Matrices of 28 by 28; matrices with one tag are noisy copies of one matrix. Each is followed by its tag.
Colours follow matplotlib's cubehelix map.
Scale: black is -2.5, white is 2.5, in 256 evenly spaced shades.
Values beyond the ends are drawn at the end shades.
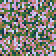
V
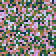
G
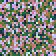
V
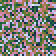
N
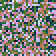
N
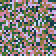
N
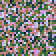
G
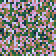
V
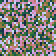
V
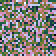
N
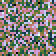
G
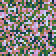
G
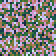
V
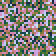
G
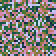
N
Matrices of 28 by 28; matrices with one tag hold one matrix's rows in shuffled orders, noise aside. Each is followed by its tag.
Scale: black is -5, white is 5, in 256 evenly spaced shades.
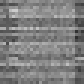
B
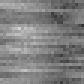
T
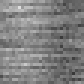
T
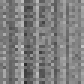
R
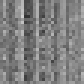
R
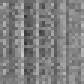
R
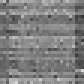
B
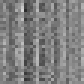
R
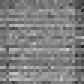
B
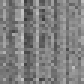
R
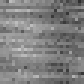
T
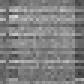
B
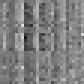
R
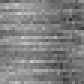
T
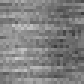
T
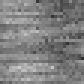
T
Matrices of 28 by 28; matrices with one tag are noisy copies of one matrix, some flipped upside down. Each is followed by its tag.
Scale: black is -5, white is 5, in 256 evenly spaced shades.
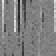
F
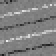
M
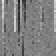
F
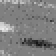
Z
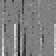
F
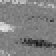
Z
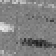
Z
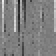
F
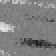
Z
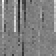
F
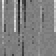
F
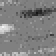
Z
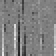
F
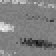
Z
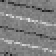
M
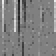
F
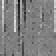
F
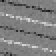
M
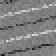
M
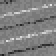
M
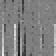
F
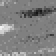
Z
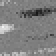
Z
